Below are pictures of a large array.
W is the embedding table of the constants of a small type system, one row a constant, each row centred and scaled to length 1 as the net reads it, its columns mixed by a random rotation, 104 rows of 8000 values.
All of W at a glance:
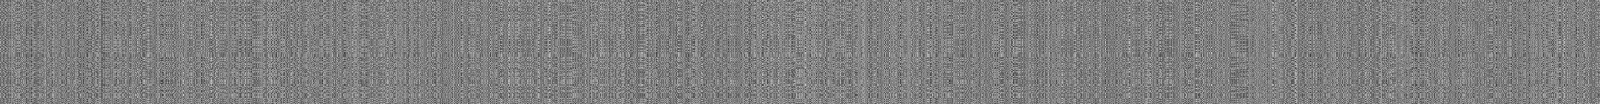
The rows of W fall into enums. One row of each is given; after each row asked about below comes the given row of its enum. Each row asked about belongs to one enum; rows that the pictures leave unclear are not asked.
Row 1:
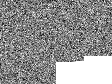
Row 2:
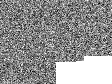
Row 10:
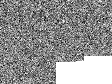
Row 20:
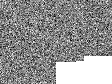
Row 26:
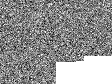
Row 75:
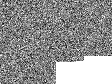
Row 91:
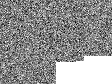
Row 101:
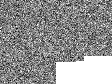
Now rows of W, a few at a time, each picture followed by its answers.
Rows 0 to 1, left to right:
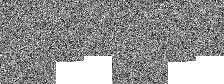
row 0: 75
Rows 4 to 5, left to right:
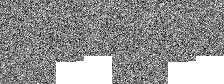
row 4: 91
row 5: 26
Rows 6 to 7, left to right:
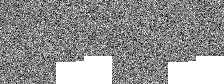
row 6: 101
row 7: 20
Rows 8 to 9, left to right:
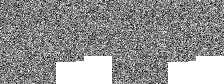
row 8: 101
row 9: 2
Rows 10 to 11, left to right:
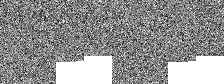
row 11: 20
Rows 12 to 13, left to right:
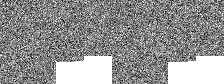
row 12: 75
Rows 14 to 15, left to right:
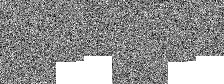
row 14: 20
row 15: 1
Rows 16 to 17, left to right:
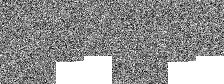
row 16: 75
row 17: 2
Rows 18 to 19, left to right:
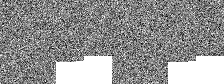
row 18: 75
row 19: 20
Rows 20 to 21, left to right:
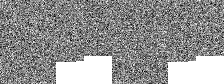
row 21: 2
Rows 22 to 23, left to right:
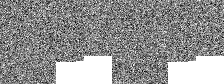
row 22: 91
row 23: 2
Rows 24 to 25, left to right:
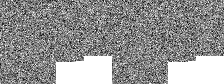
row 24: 1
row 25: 91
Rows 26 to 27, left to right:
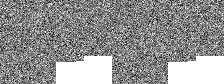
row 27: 101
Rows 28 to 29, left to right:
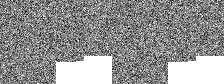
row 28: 91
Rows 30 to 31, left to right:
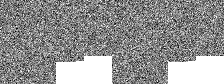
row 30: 101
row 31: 75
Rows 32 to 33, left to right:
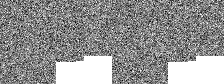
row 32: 91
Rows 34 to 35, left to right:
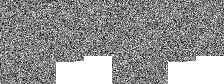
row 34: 1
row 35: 75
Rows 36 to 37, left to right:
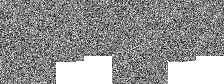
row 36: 20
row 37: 75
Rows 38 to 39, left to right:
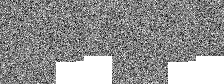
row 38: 91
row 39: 20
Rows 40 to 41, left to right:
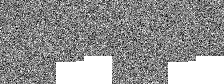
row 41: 20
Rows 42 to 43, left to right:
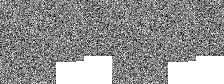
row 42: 20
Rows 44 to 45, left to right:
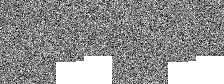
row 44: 101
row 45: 20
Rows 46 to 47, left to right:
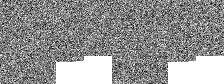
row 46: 75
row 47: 2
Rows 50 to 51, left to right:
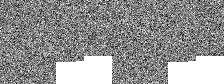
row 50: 101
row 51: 20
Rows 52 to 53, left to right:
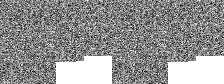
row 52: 2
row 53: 2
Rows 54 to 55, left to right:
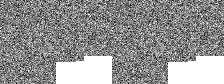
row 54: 101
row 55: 101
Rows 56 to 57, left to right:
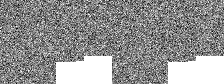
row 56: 101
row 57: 91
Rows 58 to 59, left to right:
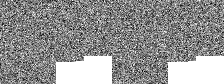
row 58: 1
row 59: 2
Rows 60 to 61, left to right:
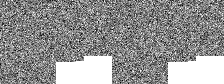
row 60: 1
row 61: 101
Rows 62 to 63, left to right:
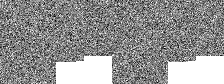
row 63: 75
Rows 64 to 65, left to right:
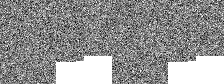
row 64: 91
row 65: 101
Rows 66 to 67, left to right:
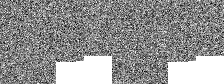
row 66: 91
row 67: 2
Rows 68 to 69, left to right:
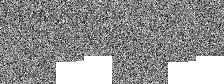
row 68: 10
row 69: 20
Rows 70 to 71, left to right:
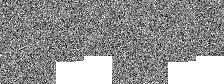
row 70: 75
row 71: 20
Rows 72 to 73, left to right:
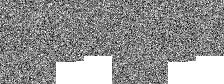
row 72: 26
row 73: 91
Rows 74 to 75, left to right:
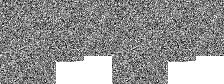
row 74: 75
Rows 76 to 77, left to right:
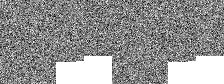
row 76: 20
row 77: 91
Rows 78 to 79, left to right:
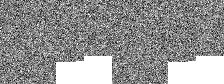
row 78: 101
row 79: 91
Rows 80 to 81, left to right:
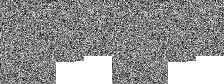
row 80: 1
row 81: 1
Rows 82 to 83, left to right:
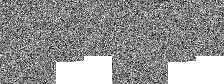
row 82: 75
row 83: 1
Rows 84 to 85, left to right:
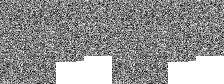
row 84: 2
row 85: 2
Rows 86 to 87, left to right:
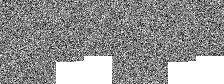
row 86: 75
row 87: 20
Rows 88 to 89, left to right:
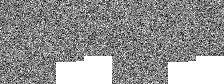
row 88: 101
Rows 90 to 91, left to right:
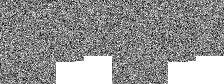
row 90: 1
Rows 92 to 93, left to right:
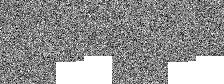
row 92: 101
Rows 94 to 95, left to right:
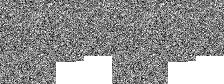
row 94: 26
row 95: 26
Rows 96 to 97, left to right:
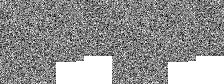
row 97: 20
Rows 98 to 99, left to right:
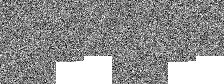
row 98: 75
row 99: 101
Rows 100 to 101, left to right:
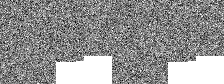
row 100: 91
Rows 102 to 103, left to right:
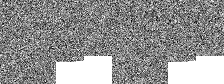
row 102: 75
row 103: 10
